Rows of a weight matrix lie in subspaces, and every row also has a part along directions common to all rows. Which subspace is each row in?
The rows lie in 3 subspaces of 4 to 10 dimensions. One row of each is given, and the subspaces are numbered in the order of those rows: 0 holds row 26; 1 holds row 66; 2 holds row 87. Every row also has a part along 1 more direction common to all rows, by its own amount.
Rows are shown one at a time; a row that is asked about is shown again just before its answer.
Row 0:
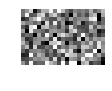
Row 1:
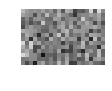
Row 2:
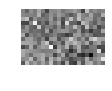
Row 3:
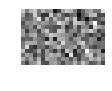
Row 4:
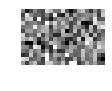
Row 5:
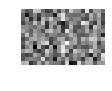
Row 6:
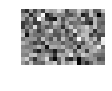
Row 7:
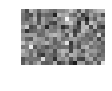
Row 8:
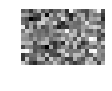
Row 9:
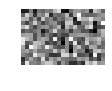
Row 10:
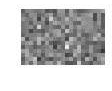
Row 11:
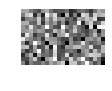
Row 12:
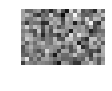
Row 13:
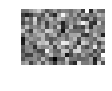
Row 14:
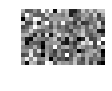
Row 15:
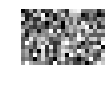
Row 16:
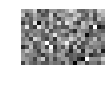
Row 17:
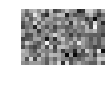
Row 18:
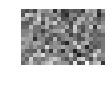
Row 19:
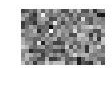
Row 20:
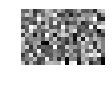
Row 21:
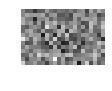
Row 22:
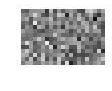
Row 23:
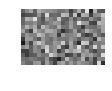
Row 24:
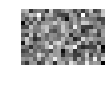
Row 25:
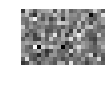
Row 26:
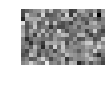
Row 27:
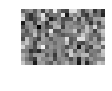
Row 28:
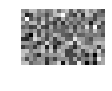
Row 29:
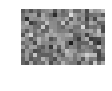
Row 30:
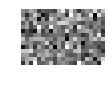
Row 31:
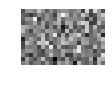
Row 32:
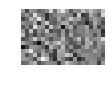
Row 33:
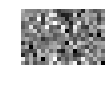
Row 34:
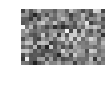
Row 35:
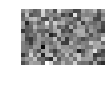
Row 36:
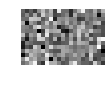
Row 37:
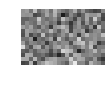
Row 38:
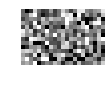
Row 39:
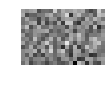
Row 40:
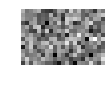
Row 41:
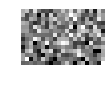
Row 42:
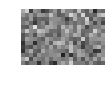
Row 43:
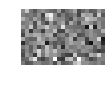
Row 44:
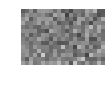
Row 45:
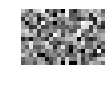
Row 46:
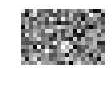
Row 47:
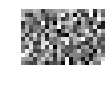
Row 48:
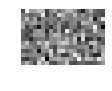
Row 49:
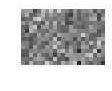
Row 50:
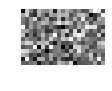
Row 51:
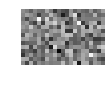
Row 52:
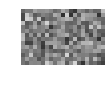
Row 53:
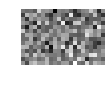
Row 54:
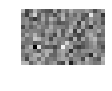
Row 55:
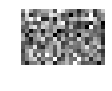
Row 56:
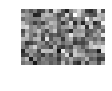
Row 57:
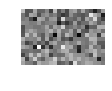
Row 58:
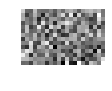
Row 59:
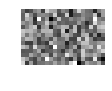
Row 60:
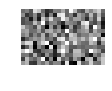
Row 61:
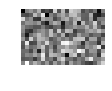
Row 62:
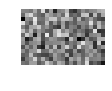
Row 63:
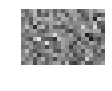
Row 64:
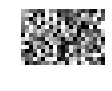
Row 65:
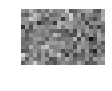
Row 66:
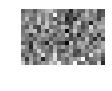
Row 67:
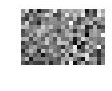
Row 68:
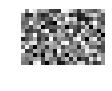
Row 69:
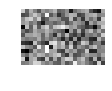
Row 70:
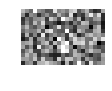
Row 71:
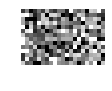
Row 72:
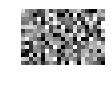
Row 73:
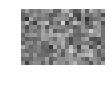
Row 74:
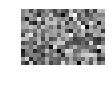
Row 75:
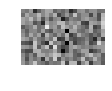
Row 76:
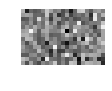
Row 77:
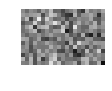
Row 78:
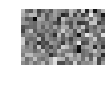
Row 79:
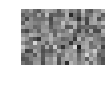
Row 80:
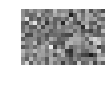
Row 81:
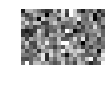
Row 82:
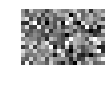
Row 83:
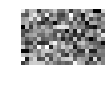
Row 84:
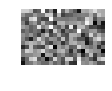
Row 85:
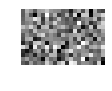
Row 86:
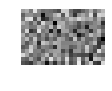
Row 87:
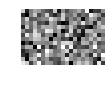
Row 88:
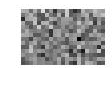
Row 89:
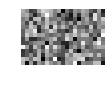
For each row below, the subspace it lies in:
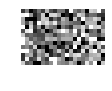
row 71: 2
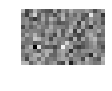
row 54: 2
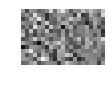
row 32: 0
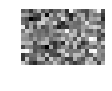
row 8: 2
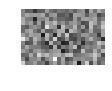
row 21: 2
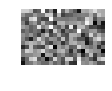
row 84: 0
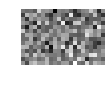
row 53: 1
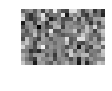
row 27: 0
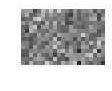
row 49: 0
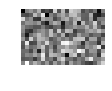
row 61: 0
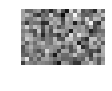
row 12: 1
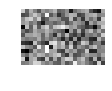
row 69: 2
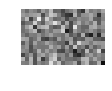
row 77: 1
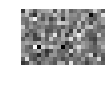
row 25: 2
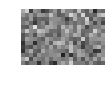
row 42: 1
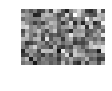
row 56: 1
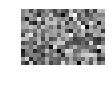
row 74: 1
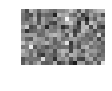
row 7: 1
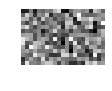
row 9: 1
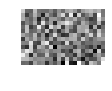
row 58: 0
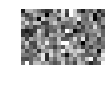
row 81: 0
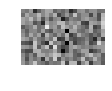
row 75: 2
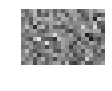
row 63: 1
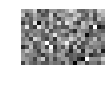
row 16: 1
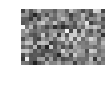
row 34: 2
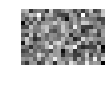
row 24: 1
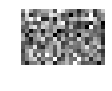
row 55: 0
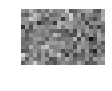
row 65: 2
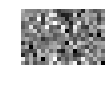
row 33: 1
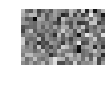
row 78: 2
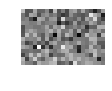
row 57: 2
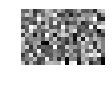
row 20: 0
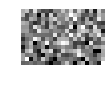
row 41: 1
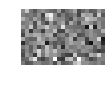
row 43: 0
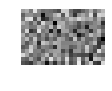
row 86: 0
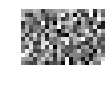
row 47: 0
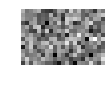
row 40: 1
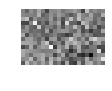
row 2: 1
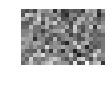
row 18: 1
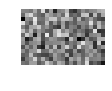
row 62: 0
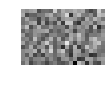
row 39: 1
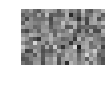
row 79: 1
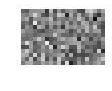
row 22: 1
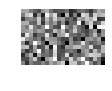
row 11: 0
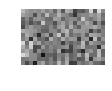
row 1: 0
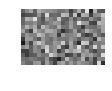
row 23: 2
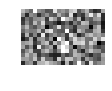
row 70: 2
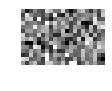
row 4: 0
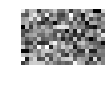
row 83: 2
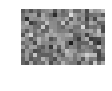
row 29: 1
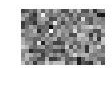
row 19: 0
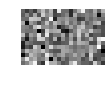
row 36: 0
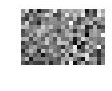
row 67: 1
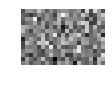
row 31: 2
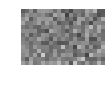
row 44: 1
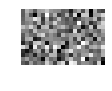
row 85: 2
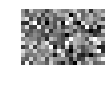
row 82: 1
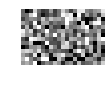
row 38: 0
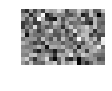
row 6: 0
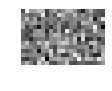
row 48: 0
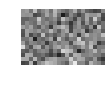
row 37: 2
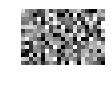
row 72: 1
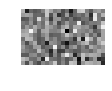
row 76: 0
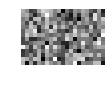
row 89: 0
